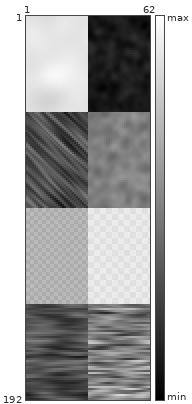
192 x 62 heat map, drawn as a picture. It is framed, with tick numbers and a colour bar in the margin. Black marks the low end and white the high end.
The table splits into 4 rows of 2 panels. Panel 1,1: very high, smooth, faint in contrast. Panel 1,2: very low, blotchy, faint in contrast. Panel 2,1: low, slanting down to the right. Panel 2,2: middling, blotchy, faint in contrast. Panel 3,1: high, checkered, faint in contrast. Panel 3,2: very high, checkered, faint in contrast. Panel 4,1: low, streaked across. Panel 4,2: middling, streaked across, strong in contrast.
